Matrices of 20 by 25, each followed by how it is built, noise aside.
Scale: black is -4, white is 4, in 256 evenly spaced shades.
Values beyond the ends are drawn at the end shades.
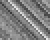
Toeplitz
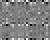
low rank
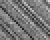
Toeplitz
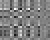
low rank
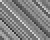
Toeplitz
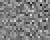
low rank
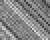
Toeplitz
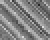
Toeplitz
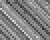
Toeplitz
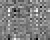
low rank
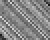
Toeplitz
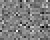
low rank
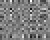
low rank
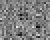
low rank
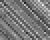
Toeplitz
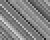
Toeplitz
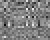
low rank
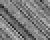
Toeplitz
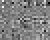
low rank
